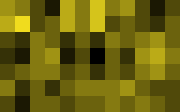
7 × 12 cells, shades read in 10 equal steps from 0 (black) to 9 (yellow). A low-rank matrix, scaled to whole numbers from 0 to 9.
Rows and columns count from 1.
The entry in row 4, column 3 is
5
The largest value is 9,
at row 2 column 2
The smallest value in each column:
2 1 3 1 1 3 0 3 2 3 1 3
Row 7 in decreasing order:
5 5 4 4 4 4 4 4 3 3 3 1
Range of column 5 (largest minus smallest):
6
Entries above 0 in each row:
12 12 12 11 12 12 12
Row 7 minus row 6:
-2 -1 0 2 -1 -1 -1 0 -2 1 1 0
